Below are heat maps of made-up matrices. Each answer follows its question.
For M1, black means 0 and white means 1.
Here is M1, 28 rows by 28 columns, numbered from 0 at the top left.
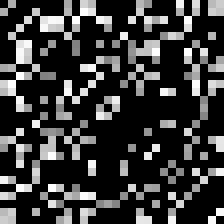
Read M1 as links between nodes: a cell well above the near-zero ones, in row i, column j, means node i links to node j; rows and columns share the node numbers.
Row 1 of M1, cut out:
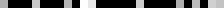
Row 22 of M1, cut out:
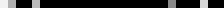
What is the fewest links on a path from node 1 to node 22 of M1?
1
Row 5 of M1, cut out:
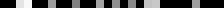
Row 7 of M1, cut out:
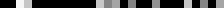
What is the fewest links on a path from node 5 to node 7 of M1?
2
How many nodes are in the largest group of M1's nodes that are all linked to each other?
7
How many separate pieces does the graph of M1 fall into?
1
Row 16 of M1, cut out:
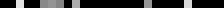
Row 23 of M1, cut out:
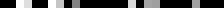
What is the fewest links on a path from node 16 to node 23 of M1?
1
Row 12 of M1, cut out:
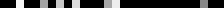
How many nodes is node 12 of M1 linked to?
7
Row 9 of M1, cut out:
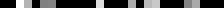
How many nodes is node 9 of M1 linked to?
10
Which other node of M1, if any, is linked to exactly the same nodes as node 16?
none
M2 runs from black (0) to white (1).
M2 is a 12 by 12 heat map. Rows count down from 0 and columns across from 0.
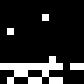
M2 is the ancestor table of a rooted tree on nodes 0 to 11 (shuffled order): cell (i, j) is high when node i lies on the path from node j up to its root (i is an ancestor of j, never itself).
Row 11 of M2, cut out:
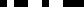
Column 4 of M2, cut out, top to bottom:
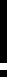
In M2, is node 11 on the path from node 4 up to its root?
yes
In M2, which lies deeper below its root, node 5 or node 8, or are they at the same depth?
the same depth
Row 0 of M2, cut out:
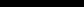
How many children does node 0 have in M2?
0
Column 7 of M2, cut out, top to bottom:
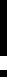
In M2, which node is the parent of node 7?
8
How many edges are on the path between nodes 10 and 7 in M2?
4
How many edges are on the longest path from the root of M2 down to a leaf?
3
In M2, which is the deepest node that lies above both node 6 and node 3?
10
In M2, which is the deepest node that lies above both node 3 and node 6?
10
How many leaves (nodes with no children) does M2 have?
6
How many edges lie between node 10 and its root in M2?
1
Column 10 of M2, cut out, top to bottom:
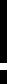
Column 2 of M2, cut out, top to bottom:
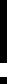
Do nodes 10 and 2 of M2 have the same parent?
no
